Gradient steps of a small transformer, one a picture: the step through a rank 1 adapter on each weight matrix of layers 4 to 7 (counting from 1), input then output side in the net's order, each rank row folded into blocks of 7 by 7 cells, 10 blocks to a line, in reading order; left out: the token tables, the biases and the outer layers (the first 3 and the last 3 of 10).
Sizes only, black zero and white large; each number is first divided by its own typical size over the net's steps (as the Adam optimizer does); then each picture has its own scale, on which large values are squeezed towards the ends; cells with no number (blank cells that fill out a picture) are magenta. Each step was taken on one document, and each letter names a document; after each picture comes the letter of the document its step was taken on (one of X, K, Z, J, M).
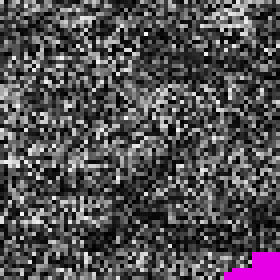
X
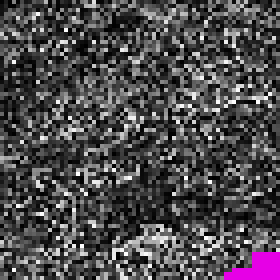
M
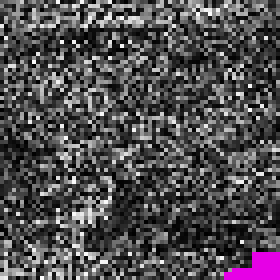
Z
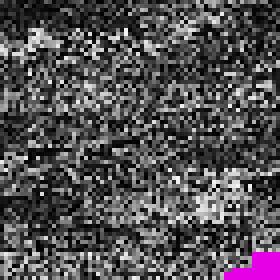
X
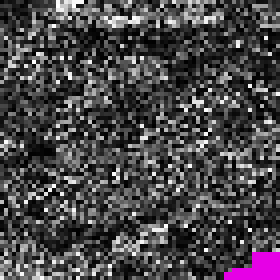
Z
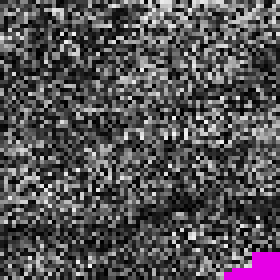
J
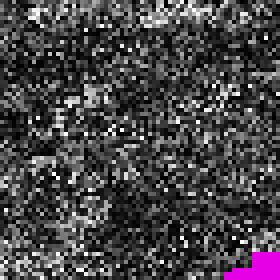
Z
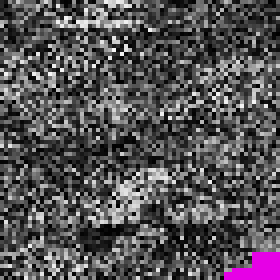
X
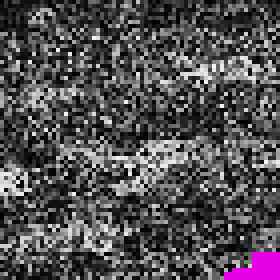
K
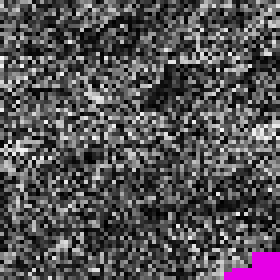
J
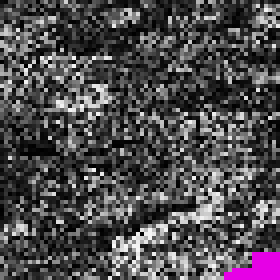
J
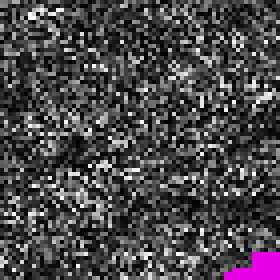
M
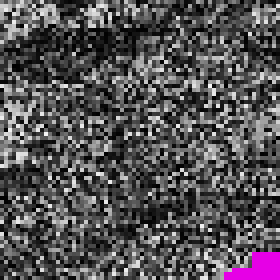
J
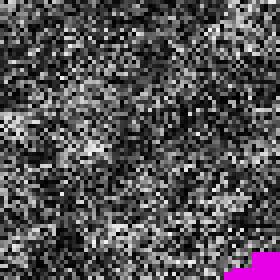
K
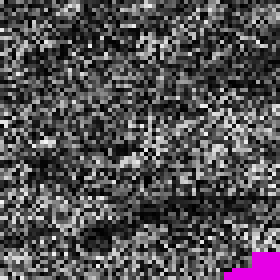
J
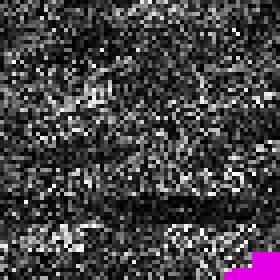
M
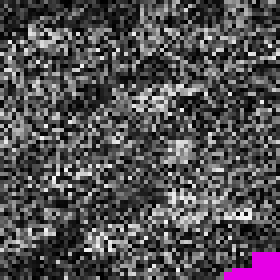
K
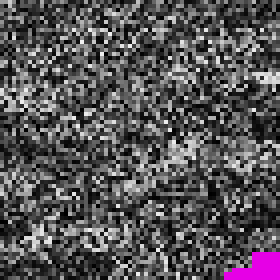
K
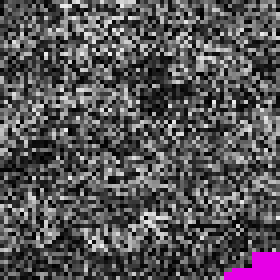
K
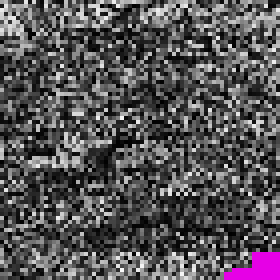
X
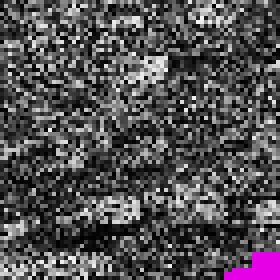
X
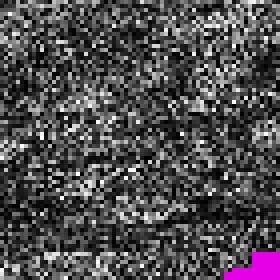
M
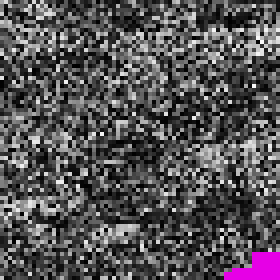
K
